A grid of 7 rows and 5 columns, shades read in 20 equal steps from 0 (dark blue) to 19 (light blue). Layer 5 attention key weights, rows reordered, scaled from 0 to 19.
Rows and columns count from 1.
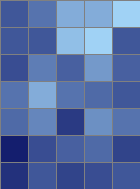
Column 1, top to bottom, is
6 6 5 9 8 0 2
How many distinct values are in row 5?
5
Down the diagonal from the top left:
6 6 7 8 9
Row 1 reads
6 9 15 15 19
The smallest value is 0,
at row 6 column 1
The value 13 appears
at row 3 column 4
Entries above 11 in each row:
3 2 1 1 1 0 0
